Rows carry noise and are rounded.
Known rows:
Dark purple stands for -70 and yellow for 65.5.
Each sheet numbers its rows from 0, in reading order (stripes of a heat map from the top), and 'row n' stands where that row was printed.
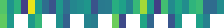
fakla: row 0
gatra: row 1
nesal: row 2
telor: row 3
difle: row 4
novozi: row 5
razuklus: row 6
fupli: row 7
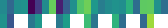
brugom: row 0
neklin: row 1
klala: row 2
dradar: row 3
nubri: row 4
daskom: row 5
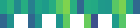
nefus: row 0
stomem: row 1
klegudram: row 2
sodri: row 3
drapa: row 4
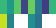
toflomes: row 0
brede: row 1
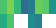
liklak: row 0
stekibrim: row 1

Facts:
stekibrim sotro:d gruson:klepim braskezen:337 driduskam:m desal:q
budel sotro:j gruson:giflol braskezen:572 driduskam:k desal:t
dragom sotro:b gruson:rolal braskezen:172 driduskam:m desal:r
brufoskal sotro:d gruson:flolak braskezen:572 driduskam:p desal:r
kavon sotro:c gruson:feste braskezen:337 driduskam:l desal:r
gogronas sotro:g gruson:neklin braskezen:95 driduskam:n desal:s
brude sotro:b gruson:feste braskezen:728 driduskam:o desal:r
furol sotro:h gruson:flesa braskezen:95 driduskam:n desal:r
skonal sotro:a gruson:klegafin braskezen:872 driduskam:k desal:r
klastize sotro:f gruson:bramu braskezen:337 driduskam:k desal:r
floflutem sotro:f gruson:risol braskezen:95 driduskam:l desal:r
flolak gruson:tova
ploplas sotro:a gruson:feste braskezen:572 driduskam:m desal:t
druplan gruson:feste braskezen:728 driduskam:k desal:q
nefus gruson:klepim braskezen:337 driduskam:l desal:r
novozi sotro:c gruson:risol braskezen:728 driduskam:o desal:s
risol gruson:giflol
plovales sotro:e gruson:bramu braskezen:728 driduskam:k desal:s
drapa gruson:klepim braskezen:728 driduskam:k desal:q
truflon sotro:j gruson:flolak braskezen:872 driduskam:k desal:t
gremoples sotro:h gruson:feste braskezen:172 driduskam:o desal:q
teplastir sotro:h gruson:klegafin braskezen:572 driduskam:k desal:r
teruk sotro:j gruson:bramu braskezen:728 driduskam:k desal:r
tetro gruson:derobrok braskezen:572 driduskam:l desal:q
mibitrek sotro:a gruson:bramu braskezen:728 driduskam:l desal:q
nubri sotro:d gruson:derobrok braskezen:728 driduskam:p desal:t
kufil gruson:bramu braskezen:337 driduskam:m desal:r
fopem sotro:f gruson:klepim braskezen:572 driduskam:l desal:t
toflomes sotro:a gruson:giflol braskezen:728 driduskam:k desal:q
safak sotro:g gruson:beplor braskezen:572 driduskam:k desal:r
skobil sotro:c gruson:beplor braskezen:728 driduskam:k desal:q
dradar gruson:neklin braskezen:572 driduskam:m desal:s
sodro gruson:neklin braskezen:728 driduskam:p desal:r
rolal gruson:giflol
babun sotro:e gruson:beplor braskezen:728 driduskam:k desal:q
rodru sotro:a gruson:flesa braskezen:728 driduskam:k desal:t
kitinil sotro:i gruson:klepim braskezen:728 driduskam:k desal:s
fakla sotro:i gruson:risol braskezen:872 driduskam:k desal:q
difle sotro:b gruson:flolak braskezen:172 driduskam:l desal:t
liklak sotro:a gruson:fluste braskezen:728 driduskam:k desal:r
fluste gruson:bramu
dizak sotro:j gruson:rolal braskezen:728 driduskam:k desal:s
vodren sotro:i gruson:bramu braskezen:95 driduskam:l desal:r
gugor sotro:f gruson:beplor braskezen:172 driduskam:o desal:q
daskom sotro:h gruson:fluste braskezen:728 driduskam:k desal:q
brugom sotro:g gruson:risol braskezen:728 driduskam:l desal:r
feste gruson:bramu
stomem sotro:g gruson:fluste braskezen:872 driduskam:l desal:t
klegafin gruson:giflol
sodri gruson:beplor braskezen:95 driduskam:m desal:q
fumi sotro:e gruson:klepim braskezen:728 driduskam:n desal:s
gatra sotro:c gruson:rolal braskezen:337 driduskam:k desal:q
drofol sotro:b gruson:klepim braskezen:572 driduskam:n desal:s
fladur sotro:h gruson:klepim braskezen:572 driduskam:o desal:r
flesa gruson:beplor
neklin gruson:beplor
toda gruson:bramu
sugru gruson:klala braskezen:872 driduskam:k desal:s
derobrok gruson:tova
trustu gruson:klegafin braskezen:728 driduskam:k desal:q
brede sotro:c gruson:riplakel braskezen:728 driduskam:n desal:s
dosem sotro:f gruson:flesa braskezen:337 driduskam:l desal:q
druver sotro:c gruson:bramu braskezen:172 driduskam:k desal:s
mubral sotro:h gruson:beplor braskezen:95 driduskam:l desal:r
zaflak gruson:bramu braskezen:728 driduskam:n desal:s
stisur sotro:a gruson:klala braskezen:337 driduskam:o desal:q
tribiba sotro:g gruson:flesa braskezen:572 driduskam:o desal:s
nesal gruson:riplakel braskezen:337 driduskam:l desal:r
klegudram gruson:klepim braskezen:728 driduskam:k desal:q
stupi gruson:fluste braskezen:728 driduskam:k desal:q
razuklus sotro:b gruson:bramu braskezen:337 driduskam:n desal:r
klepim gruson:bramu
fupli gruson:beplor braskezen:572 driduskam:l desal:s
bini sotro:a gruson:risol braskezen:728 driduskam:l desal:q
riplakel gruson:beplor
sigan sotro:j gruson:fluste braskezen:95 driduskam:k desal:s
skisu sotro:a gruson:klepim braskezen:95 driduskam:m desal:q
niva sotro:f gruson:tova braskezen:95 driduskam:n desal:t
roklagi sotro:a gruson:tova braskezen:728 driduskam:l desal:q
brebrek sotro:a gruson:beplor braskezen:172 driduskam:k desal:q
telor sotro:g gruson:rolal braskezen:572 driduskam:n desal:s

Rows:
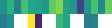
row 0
zaflak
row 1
gugor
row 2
sugru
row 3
brude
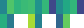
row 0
mibitrek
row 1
rodru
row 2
sigan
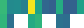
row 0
sodro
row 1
skobil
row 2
furol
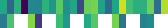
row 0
budel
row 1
bini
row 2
trustu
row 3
kitinil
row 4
skisu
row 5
gremoples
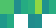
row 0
fopem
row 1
kufil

